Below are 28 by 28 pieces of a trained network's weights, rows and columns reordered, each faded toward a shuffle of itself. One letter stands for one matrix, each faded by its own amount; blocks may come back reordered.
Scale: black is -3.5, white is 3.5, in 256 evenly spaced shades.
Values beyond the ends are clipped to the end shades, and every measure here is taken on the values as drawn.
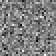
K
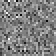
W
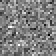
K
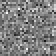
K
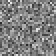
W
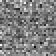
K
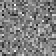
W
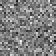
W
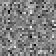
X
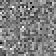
X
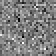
K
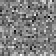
K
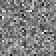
X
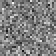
W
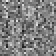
W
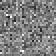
K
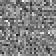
K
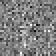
X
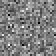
W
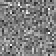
W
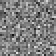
W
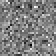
X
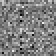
K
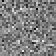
X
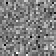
X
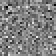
X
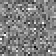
K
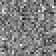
W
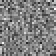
W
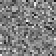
W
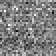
K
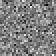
W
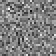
W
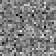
K
